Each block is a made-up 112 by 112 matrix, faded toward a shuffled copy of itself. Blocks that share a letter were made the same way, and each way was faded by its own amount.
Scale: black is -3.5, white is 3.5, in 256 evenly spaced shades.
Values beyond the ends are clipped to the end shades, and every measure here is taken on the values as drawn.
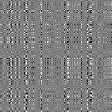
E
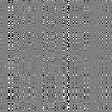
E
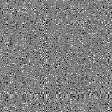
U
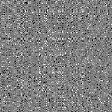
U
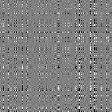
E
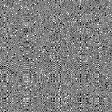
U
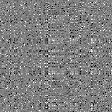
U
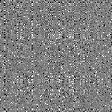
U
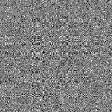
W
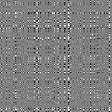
E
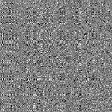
W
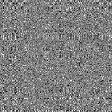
W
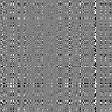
E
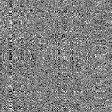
W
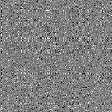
U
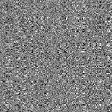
W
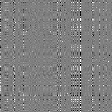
E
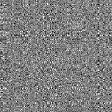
W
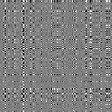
E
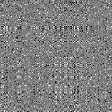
U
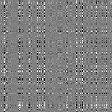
E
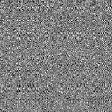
W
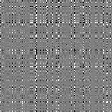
E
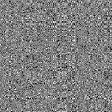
W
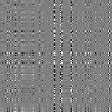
E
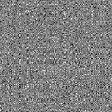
W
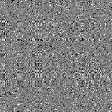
U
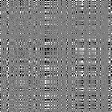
E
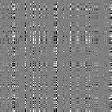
E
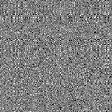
W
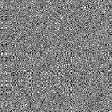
W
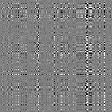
E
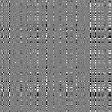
E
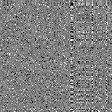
U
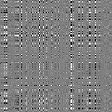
E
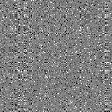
U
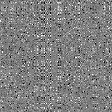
U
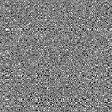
W
